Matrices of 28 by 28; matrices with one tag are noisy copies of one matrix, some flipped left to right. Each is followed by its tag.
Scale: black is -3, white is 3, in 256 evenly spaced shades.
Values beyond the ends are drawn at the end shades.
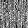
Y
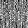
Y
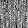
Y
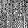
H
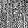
H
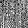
H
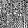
H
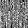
Y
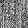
H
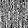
Y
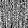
Y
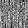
Y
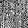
H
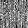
Y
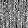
Y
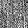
H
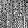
H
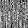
Y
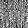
Y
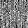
Y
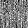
Y
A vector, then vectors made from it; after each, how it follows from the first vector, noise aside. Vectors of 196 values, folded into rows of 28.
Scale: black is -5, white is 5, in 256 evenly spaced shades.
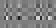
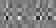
negated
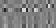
wrapped around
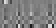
wrapped around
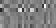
wrapped around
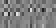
wrapped around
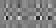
negated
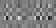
negated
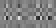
negated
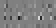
partly zeroed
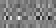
negated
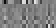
wrapped around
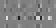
partly zeroed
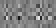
copied
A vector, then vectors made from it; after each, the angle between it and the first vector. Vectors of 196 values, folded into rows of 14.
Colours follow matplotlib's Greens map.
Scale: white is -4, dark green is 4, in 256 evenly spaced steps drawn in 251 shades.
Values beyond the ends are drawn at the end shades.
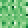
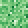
partly aligned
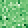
orthogonal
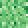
nearly opposite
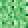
nearly parallel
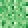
nearly parallel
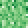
nearly opposite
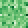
nearly parallel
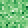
partly opposed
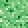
orthogonal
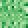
nearly parallel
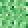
nearly parallel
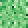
nearly parallel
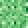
nearly opposite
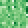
nearly opposite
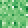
nearly opposite
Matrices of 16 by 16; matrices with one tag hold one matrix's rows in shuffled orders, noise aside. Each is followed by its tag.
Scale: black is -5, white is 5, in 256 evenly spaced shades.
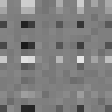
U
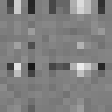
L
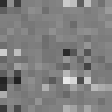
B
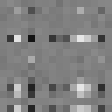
L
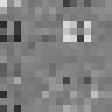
B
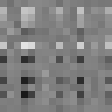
U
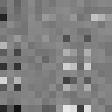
B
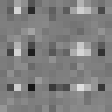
L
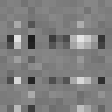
L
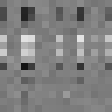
U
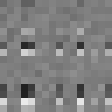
U
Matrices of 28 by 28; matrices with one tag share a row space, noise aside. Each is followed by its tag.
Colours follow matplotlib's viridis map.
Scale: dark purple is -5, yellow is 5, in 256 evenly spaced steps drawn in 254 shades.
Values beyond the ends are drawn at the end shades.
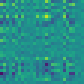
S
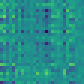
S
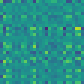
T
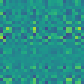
T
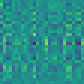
T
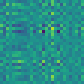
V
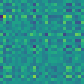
T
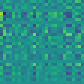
T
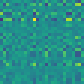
T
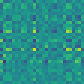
T
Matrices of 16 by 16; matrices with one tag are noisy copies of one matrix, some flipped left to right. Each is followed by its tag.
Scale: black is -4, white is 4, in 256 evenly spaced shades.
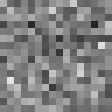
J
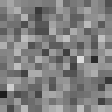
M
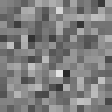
J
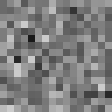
M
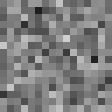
M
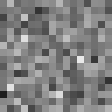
M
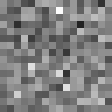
J
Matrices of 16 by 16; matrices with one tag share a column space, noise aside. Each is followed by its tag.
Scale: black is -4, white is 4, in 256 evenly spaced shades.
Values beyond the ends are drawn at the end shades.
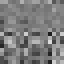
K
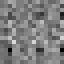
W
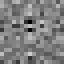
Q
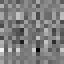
W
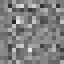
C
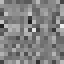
Q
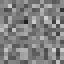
C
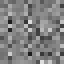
Q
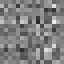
C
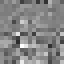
K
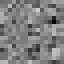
C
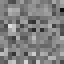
Q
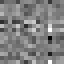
Q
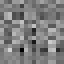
W
